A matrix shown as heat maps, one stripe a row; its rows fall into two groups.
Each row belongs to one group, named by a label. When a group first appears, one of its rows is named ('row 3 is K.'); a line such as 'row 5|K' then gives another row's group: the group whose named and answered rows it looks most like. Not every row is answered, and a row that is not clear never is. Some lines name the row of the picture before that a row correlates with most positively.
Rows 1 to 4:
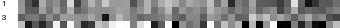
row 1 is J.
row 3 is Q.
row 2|J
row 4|J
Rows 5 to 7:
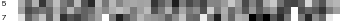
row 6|J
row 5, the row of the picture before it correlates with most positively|4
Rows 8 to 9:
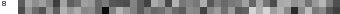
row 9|Q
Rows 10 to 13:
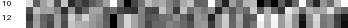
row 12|Q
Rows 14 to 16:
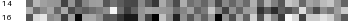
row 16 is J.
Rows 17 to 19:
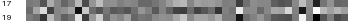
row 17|J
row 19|J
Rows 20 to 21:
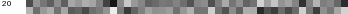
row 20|Q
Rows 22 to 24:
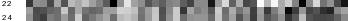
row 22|Q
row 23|J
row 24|J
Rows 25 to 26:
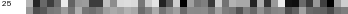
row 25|J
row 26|J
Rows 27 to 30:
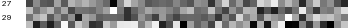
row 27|Q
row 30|J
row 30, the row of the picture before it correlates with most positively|25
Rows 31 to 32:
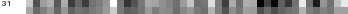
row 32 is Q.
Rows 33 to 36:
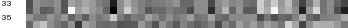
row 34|Q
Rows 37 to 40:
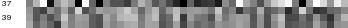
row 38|J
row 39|J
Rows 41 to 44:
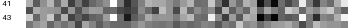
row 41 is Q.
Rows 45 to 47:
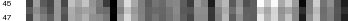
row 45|Q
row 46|Q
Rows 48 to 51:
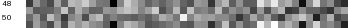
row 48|Q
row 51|Q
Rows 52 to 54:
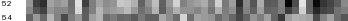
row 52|J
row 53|J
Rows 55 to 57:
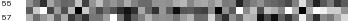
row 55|J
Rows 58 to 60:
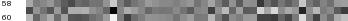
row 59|Q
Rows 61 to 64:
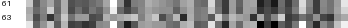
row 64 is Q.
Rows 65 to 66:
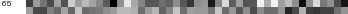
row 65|Q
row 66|J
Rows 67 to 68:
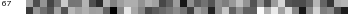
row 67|J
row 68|Q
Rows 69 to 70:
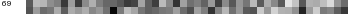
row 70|Q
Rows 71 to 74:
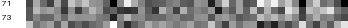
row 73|Q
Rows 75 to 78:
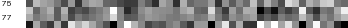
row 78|Q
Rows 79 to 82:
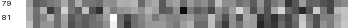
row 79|J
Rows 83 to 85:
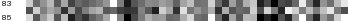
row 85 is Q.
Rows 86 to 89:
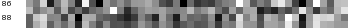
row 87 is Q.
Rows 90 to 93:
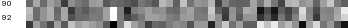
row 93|Q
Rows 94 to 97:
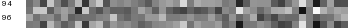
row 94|J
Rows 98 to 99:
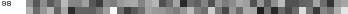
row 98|J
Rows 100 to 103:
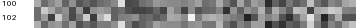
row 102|J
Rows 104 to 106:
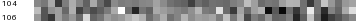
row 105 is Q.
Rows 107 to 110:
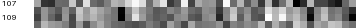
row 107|J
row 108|Q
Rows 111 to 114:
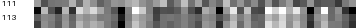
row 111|J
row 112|Q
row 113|Q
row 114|Q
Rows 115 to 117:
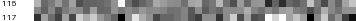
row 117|Q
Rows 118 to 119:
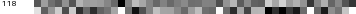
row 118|Q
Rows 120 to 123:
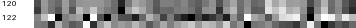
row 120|Q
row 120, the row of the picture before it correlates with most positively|118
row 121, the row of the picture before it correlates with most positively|118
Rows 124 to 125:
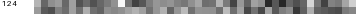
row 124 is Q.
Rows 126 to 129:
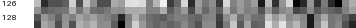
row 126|J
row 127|J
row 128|Q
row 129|Q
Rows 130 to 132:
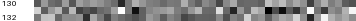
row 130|Q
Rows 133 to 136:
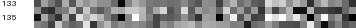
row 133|Q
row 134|J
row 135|Q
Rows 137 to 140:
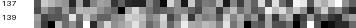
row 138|Q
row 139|J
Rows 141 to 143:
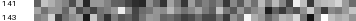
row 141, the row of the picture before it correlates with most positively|137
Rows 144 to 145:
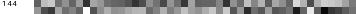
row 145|J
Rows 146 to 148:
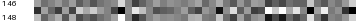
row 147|Q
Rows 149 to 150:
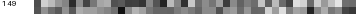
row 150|Q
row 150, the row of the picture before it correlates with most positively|147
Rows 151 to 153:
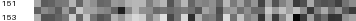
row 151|J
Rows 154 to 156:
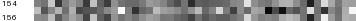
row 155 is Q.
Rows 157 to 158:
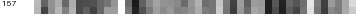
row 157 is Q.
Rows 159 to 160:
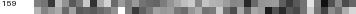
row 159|J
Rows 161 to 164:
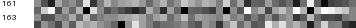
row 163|J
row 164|Q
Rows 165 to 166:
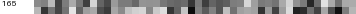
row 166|J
